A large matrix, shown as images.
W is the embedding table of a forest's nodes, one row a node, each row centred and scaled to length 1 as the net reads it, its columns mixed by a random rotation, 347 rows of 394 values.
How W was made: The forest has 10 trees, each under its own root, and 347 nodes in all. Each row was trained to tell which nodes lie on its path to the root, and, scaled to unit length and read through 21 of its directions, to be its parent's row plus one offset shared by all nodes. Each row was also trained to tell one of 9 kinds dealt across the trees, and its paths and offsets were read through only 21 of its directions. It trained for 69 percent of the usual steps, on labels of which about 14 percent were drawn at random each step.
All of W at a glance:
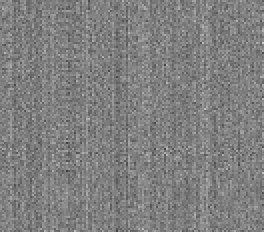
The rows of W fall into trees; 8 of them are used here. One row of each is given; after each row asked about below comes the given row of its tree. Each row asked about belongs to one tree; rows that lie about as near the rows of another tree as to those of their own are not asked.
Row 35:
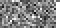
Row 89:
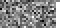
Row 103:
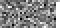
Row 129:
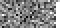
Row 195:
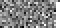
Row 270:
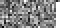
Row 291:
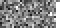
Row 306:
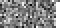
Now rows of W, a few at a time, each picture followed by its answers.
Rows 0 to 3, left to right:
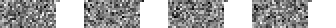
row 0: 195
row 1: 306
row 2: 195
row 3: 306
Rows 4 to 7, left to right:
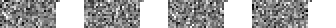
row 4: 291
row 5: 270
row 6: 35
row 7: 270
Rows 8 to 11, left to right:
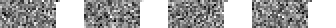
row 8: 103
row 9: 89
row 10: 195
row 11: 89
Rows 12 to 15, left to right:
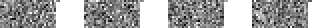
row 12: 195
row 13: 89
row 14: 89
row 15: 291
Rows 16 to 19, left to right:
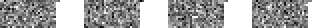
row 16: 306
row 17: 306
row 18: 195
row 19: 129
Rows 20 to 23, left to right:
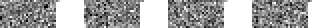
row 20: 291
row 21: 103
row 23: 306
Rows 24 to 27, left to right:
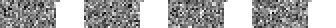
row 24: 306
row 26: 89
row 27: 103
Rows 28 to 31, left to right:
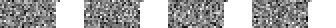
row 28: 103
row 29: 129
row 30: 291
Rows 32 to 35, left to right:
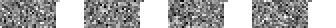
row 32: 35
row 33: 103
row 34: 103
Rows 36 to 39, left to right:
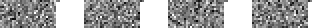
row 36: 195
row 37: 291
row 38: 89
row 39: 291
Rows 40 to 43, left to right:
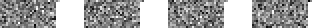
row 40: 291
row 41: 270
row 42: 89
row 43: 291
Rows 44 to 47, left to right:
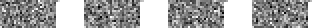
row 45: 89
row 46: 129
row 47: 35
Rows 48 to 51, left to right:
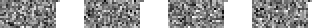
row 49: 103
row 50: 270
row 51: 306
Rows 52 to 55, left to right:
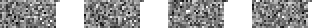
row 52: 270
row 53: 270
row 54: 103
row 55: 89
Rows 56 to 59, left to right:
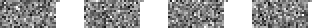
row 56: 291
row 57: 89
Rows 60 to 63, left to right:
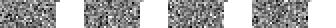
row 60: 195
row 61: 291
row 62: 195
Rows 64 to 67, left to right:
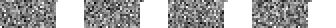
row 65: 35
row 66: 129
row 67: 89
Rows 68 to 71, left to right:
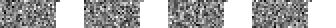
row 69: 89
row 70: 89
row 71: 103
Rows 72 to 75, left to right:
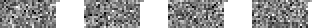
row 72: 129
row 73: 103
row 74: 270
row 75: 129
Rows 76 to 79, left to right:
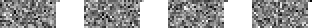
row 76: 129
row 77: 89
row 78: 306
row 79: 195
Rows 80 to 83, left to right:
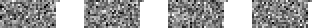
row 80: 270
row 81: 103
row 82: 291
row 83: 129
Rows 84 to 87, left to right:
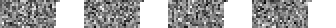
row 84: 89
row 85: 195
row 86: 306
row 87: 129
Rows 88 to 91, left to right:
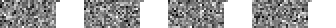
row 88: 291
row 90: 89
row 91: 195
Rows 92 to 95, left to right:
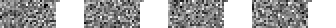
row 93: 291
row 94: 103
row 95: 89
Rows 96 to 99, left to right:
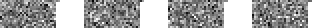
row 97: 291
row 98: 89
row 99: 270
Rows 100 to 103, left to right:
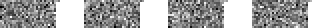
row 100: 270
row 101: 35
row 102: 129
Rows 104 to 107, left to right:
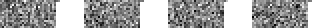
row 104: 270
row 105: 103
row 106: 89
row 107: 103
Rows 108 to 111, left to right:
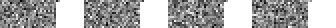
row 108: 35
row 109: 103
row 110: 89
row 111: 129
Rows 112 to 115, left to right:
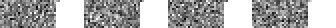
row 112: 195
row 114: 89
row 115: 89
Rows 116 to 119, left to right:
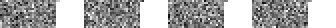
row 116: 89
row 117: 291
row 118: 270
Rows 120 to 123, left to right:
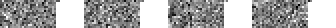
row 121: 103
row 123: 306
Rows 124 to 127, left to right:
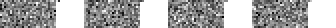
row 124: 270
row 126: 291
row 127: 103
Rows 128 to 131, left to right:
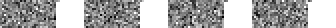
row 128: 35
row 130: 291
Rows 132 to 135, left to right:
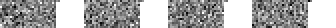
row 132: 103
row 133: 103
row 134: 195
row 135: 291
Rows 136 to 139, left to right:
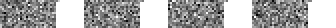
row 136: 103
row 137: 89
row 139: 103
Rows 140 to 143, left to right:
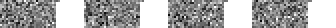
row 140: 103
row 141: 103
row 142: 195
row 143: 195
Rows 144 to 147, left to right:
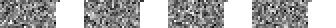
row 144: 103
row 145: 291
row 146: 89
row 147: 103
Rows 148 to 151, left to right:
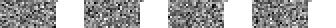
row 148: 129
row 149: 35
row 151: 270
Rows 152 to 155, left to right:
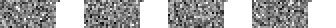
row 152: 195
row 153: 103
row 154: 89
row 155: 89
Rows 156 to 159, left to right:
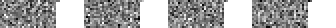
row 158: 35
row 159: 291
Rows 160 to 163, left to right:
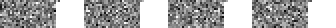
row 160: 270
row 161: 89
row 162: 129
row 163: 195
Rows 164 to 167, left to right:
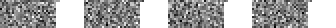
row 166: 103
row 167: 103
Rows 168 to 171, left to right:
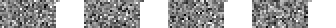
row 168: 129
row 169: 195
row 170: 195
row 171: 129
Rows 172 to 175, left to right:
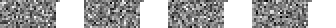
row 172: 291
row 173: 89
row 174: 195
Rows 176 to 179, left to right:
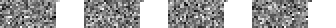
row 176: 291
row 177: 291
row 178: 35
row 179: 306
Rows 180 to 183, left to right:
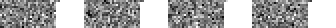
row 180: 195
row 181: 103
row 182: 35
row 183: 195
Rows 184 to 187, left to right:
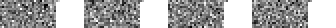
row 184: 129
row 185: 129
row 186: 195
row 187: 291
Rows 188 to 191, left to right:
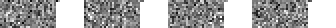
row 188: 291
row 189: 35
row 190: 195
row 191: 195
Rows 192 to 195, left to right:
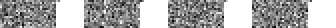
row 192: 103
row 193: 306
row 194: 306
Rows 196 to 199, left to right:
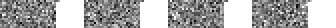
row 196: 129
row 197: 129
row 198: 291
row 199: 129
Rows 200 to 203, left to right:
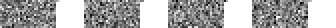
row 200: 103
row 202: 291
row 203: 291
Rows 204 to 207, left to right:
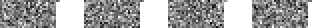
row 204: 89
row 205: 291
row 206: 129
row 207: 306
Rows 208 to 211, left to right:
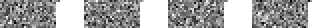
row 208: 103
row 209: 89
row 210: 89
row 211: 291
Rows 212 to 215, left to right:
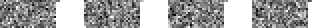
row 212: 306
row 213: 89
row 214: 103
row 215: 306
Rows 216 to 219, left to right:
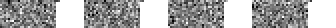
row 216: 129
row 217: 270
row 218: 291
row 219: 270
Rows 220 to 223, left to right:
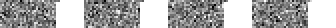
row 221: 270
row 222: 306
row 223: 89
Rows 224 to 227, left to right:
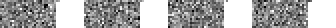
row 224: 129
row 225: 291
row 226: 129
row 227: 103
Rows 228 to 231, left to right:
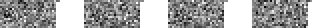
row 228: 195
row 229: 270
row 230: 270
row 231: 103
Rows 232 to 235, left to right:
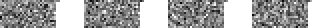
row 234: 89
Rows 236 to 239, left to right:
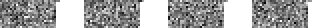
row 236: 270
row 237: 89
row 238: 89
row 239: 129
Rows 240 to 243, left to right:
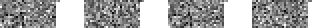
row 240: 103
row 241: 89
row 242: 103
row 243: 291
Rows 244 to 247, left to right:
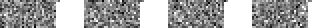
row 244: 291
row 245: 129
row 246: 291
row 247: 291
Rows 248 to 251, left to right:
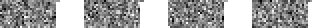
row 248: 291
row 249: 270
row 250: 35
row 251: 129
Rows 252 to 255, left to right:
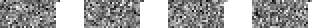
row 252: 306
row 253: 89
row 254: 129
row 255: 103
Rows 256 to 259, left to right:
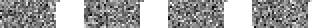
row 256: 103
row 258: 35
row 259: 89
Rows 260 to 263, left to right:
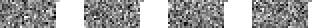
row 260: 291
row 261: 270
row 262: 103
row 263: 35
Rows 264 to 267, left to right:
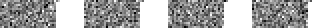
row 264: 291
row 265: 103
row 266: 195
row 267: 89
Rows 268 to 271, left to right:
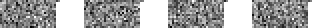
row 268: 35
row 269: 89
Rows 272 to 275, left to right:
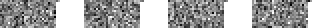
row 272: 291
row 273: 195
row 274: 89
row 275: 306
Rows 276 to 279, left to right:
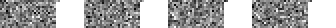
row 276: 89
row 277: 195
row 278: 291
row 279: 270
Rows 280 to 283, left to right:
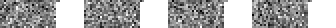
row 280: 306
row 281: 291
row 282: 129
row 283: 89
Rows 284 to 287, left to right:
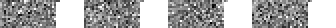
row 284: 103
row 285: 291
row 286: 129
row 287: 35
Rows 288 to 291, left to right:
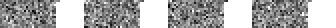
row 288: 129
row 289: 306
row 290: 306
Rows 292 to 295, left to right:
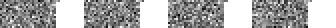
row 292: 129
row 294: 195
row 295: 129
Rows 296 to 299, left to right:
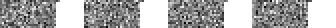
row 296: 89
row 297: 306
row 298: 291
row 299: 103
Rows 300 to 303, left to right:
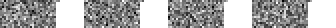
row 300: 291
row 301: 103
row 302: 89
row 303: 89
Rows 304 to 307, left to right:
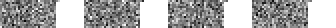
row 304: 89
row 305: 103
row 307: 270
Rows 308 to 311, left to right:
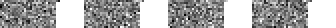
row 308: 270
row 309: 195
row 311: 306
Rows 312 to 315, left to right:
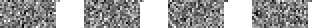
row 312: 103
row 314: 195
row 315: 103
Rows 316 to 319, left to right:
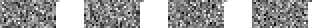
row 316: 35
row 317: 89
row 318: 129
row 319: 103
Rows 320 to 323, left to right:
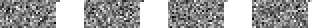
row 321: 195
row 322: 195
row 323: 35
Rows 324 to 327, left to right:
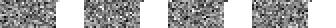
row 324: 129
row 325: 195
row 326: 306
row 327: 270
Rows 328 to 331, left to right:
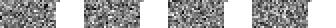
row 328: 103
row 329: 306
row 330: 129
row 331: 89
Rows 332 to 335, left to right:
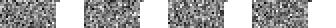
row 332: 103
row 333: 291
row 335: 306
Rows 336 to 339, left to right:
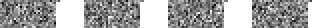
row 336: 103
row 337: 195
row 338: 291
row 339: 270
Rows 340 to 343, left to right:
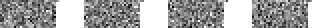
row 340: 129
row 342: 195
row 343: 103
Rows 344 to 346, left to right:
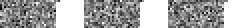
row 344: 270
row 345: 89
